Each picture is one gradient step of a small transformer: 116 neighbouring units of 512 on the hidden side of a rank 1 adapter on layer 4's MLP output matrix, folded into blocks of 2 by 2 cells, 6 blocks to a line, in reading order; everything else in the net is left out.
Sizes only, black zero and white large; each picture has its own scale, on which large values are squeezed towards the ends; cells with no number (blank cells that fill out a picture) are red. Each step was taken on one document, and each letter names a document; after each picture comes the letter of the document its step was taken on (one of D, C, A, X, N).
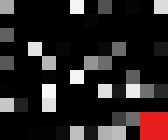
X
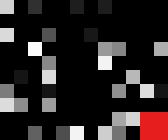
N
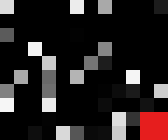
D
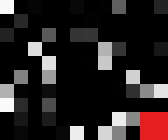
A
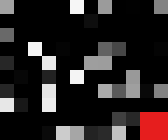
X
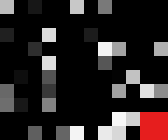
N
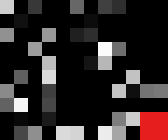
A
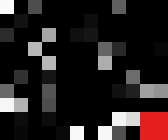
A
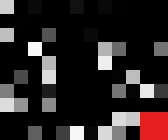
N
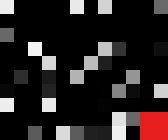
D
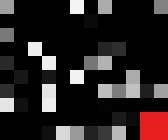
X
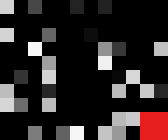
N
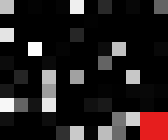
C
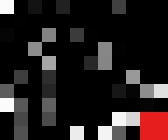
A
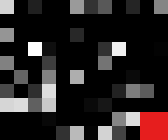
C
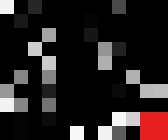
A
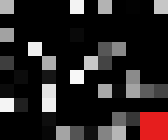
X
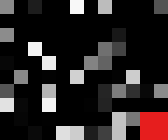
D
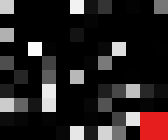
C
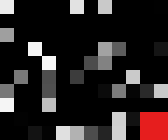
D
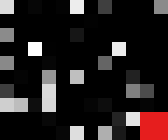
C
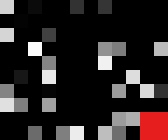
N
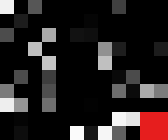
A
